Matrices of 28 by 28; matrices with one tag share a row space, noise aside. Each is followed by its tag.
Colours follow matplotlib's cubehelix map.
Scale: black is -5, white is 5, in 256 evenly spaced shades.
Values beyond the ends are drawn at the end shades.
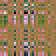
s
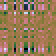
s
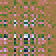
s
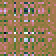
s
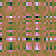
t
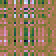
s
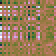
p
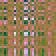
s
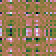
t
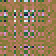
s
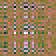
s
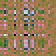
s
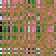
p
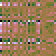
p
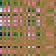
p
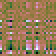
t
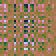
s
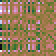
p
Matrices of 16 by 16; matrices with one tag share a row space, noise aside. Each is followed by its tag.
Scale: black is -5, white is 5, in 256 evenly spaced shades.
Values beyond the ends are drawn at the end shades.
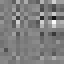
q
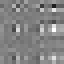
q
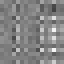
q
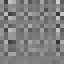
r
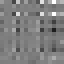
q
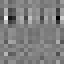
r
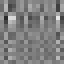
r
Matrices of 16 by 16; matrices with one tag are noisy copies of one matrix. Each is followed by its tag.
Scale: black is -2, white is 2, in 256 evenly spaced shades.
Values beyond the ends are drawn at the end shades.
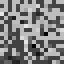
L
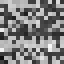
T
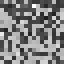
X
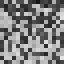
X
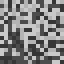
L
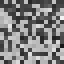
X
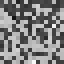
X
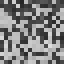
X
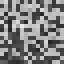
L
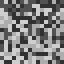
X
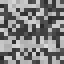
T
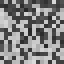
X
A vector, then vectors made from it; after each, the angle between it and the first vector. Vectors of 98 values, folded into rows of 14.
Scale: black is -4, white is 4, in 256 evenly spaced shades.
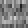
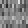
partly aligned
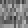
nearly opposite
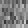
partly opposed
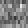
nearly opposite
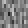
orthogonal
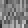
partly opposed
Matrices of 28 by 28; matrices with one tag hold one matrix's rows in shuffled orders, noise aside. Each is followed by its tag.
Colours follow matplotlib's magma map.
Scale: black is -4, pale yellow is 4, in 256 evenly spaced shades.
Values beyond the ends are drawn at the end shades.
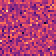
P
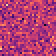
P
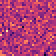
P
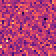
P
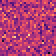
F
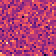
P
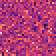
P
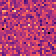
F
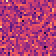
P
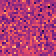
F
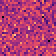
F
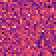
F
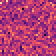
P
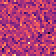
F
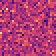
P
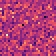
P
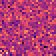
P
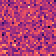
F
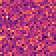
P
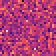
P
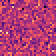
P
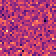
P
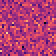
P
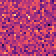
F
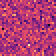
F
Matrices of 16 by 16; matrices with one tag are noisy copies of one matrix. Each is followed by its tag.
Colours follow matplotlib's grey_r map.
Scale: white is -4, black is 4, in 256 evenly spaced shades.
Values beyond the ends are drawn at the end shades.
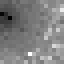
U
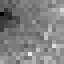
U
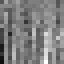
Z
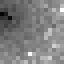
U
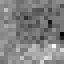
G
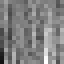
Z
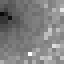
U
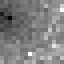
U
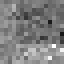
G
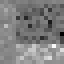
G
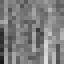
Z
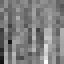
Z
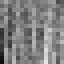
Z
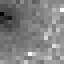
U
